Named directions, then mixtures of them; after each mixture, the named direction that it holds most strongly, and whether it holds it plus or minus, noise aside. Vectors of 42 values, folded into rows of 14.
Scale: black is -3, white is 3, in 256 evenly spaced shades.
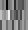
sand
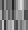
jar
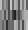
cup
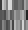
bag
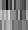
sand, plus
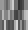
jar, minus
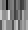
sand, plus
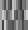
jar, minus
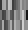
bag, plus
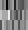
sand, plus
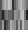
bag, plus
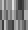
jar, minus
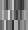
sand, plus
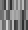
bag, minus
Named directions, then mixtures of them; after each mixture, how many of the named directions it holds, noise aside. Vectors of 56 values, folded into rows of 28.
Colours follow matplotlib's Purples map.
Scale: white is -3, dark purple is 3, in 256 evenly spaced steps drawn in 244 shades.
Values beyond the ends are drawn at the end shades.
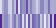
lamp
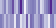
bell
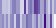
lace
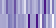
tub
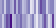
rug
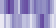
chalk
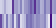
three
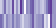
two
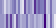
two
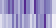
two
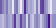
one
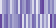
two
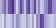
two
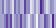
three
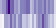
two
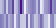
one
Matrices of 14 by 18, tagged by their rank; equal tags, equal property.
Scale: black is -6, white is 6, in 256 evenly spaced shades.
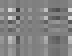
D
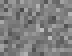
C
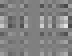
D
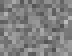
C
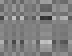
D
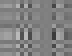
D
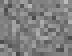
C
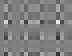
D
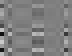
D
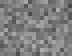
C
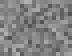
C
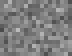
C
